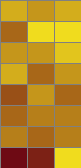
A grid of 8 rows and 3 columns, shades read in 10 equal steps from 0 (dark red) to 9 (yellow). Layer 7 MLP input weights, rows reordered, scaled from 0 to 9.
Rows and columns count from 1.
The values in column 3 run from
4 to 9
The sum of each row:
20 22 20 17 13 14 14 10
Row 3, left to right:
6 6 8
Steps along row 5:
up down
